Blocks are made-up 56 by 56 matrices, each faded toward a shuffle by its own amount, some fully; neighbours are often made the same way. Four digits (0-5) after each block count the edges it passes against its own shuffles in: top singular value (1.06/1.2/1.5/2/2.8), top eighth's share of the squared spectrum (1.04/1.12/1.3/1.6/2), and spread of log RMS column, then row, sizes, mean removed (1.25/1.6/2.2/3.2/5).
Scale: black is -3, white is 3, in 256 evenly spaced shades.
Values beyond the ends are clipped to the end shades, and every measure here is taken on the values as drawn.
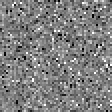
0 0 0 0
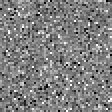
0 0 0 0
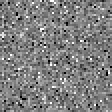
0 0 0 0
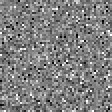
1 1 0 0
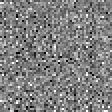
3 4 2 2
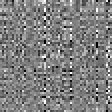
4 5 4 3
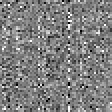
3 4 2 1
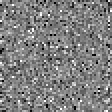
2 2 1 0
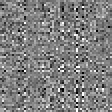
4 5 3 2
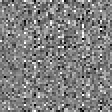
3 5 3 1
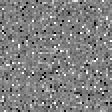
1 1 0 0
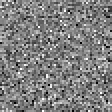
0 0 0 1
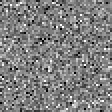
0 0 0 0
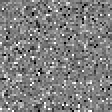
0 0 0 0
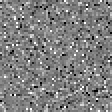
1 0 0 0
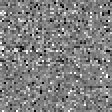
1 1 1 2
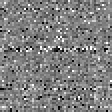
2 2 0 3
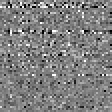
2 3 2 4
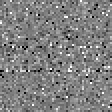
2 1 0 1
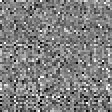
4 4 2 2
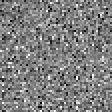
3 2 1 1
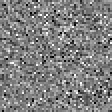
3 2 0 1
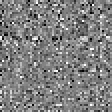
4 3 2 2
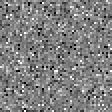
2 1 0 1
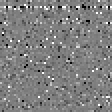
4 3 0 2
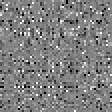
4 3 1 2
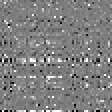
4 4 2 3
